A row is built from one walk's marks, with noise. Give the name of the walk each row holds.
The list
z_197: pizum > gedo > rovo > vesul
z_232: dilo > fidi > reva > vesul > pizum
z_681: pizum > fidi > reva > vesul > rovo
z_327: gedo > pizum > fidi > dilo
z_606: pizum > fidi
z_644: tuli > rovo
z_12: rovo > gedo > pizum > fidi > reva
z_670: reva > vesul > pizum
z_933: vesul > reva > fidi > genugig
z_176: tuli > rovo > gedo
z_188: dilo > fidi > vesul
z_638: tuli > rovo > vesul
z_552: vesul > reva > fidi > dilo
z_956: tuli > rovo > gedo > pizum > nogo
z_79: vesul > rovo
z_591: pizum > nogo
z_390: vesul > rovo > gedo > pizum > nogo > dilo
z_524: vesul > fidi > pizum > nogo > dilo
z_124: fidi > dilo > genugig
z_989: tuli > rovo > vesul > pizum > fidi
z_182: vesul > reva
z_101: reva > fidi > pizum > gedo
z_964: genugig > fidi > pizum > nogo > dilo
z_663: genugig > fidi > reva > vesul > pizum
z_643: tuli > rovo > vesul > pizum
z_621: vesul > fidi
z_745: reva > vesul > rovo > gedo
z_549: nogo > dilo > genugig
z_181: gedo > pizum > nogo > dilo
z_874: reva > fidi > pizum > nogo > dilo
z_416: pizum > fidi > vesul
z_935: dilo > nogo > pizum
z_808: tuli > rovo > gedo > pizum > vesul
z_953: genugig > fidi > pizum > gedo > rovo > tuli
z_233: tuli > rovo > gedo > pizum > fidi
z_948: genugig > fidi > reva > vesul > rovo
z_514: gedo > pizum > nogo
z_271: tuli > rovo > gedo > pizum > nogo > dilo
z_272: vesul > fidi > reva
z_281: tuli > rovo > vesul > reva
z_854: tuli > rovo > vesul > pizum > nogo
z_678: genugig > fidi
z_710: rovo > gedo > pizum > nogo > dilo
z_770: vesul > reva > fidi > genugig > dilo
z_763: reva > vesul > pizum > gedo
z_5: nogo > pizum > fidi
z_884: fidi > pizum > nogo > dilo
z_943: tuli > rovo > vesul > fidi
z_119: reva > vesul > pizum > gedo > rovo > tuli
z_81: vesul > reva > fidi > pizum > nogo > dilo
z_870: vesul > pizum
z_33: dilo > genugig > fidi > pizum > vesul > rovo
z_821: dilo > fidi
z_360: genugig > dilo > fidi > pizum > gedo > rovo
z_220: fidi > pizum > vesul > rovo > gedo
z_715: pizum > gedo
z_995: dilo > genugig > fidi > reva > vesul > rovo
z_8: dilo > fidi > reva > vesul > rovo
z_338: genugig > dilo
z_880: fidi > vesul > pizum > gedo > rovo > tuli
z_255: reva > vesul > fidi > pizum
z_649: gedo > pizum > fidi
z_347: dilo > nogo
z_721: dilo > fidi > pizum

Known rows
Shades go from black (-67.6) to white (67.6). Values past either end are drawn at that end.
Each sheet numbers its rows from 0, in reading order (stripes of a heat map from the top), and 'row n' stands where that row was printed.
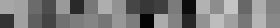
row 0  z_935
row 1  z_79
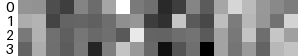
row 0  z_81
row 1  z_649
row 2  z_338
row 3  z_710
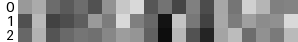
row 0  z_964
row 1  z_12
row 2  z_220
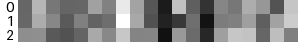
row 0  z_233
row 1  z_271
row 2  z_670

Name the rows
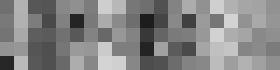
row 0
z_770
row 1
z_347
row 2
z_188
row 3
z_255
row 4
z_995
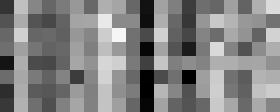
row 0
z_176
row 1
z_681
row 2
z_953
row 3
z_808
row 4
z_948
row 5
z_390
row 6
z_745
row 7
z_638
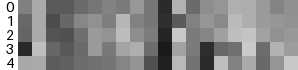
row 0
z_621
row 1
z_552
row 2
z_272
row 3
z_644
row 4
z_715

